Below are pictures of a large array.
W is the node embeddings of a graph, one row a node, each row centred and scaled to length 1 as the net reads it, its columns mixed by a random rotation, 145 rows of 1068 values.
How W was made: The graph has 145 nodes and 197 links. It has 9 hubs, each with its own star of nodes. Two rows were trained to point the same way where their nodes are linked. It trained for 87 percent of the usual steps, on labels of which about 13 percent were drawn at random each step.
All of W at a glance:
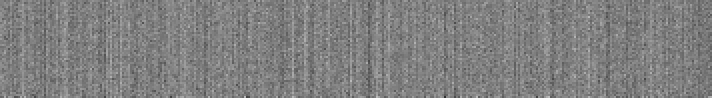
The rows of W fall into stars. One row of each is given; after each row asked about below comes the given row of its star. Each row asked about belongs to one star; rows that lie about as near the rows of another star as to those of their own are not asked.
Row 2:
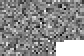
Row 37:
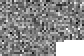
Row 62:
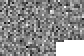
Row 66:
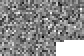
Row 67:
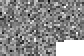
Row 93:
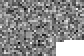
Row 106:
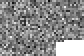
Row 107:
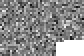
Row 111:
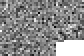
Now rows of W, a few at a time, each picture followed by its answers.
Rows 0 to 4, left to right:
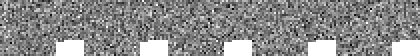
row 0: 67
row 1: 62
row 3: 107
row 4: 2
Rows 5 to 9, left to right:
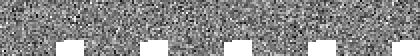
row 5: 37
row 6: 2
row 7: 106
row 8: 66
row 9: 67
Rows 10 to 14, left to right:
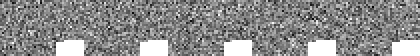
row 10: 106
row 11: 106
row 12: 62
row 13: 66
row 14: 111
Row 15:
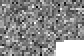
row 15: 93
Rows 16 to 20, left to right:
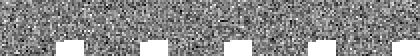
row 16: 2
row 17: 37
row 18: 107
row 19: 93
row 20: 67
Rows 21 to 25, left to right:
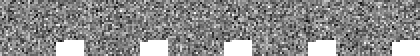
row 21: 66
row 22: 37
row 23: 107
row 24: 107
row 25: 111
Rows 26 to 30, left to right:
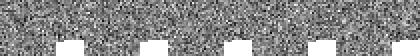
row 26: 93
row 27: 93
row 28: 67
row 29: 67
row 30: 37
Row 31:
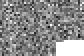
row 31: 37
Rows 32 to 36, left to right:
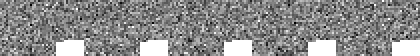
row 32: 67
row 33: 2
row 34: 2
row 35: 2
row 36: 66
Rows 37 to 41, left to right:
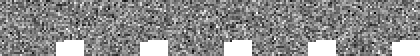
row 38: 67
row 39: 106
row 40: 67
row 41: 111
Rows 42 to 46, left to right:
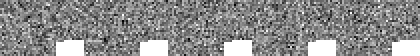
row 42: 107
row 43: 2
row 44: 62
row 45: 66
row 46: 106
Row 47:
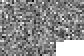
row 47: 37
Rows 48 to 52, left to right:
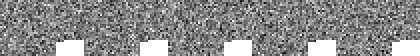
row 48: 67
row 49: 37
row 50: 93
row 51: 62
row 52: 66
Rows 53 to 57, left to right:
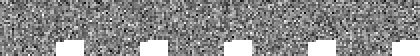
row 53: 62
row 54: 106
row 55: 93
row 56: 67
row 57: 107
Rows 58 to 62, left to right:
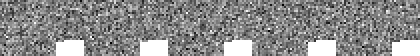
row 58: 67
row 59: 93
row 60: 37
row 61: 106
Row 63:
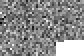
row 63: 66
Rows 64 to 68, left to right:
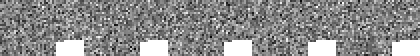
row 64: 107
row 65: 2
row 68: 37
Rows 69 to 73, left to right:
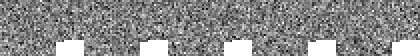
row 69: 106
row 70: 106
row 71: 2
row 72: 2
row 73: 111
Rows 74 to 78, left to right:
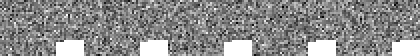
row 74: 111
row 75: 2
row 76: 93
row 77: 107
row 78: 93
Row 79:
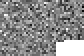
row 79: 37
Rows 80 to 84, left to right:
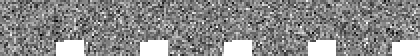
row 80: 107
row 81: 66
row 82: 106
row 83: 2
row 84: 93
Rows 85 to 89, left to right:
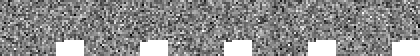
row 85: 62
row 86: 93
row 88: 2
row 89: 107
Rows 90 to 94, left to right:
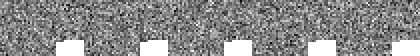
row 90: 93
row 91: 107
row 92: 93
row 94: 93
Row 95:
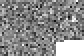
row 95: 107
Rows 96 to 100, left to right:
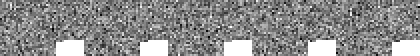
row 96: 93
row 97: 111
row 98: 107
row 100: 111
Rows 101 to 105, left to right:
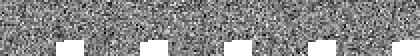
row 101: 111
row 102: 62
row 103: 37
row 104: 37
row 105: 93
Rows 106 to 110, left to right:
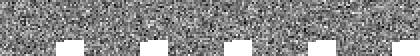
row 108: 106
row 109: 107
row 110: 37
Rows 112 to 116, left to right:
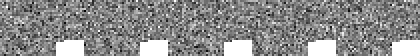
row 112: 111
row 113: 62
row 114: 62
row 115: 107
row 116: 111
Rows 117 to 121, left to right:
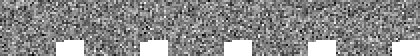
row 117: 67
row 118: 111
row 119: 67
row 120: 93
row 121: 111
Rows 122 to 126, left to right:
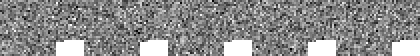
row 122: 66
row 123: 67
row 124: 93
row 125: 62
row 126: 106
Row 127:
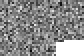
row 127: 62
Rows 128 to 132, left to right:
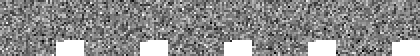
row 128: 67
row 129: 107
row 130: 111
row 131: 93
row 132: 2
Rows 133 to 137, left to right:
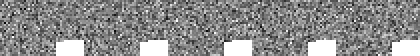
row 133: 2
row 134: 107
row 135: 106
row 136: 106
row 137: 106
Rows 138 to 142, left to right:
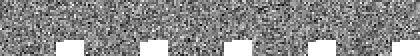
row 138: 62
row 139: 2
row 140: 2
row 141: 37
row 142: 2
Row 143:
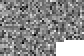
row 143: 66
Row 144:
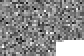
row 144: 2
